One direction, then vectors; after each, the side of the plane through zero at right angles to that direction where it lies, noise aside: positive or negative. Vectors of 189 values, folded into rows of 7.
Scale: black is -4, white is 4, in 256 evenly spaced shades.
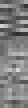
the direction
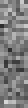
negative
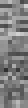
negative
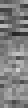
positive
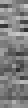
negative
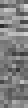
negative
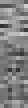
negative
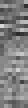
positive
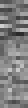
positive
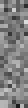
positive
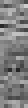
negative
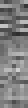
positive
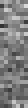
negative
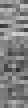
negative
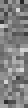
positive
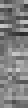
positive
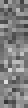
positive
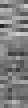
negative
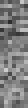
positive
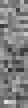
negative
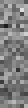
negative
